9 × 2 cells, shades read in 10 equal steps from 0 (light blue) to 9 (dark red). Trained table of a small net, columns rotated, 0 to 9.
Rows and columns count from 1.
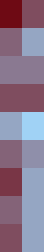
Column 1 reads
9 5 4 6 2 5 7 5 6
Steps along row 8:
down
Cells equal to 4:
2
